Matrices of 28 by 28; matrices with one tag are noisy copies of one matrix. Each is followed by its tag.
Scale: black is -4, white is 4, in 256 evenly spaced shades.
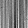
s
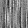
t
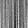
s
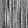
t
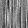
t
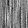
t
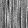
t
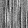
t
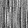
t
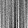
s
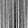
s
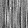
t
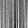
s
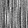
t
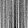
s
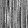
t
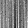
s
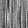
t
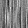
t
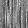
t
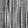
t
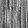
t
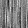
t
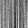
s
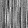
t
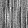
t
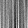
s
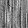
t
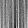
s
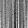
s
